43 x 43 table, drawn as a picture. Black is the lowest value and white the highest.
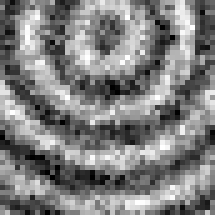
Odd rows or columns: none. Grain: blotchy. Average level on the scale: 50%. Rings: centred on the top middle.
